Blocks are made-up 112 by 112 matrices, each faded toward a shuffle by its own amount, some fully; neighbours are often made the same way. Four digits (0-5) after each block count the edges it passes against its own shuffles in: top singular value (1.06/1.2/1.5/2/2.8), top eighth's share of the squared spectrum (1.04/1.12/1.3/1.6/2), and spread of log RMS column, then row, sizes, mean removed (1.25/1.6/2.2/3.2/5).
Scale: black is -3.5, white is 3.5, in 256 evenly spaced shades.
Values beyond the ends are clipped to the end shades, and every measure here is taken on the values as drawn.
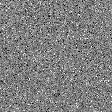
3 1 0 0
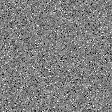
0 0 0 0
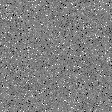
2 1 0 0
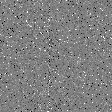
2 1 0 0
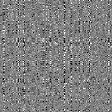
5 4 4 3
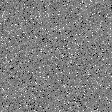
0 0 0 0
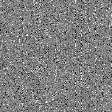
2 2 3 0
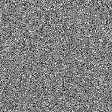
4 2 1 1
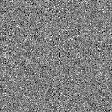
4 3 2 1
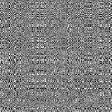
5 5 4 4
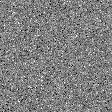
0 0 0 0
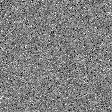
0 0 0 0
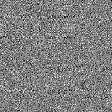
4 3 2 2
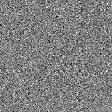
3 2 1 1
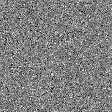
2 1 0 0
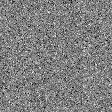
2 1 0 0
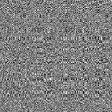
5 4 3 3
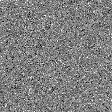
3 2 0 0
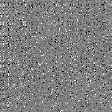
4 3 2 1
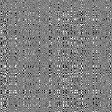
5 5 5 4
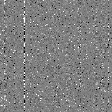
4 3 2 1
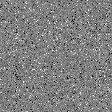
3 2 1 1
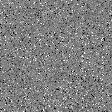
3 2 1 1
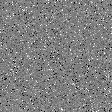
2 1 0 0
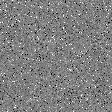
1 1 0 0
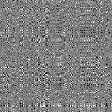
5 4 3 3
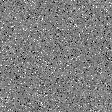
1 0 0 0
